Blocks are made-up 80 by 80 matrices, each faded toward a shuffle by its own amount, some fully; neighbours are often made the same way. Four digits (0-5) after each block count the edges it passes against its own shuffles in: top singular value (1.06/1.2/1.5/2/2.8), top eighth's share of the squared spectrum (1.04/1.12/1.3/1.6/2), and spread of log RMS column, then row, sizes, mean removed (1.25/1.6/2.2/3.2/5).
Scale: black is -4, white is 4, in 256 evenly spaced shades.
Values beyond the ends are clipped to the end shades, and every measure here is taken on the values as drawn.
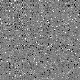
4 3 1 1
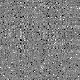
4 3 2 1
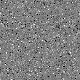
3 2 0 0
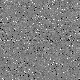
2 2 0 1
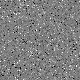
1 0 0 0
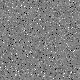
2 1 0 0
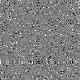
3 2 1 1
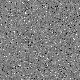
2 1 0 0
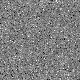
0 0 0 0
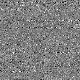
1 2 0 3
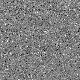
0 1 0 2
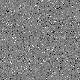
3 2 0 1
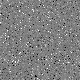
1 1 0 0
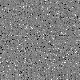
3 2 0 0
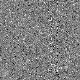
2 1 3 0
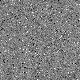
0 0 0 0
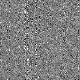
1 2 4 0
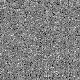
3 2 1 0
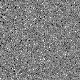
3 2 1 0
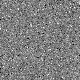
0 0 0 0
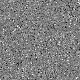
1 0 0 0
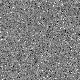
0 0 0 0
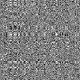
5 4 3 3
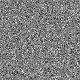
3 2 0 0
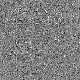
3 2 0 0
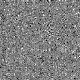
3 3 1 1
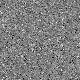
1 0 0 0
